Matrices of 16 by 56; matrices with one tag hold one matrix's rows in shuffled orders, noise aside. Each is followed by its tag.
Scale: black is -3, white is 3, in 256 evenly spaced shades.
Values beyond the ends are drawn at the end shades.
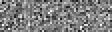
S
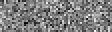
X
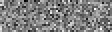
X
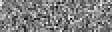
X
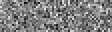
X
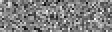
X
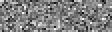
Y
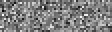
S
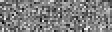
S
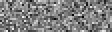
Y
